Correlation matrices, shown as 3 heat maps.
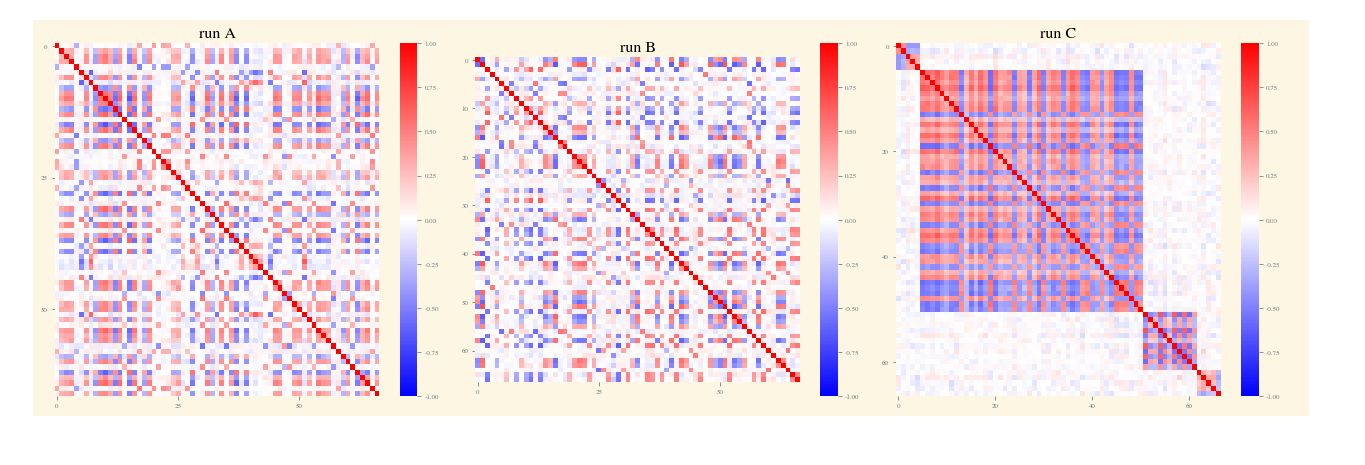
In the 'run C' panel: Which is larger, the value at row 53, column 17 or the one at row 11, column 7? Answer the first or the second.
the second
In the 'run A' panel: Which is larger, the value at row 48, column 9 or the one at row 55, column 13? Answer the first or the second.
the second
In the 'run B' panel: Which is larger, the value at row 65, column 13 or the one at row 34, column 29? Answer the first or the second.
the second
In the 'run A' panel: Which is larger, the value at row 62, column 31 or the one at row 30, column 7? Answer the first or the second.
the second
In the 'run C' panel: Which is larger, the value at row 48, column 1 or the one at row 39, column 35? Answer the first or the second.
the first
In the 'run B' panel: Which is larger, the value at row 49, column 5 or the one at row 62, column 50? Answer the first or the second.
the first
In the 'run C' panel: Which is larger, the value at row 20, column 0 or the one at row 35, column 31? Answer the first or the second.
the second
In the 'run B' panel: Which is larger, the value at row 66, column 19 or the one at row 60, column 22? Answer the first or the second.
the first
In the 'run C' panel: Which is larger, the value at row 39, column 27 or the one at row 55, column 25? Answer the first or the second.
the first
